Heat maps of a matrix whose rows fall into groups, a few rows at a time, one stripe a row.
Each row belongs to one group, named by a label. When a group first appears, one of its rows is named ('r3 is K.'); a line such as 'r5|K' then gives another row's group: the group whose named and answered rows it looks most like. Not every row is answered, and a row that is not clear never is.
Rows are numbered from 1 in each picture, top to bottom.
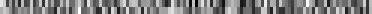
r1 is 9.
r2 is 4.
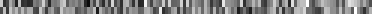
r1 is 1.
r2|9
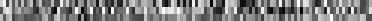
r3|1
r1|9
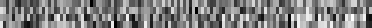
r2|9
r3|1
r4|1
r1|1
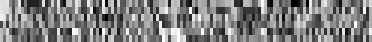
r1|4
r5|4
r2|4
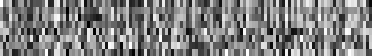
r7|4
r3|1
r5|4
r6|9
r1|1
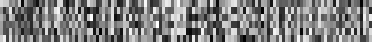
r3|4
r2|1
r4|1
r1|4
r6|9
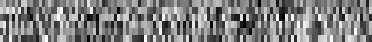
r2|4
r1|9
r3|1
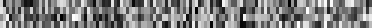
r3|4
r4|9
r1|1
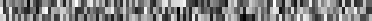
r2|1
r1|4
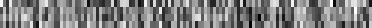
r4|9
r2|9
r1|1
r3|9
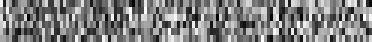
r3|4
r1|1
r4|9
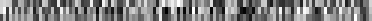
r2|9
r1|4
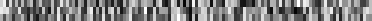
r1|9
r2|4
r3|4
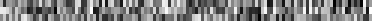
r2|4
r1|4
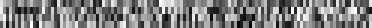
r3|9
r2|1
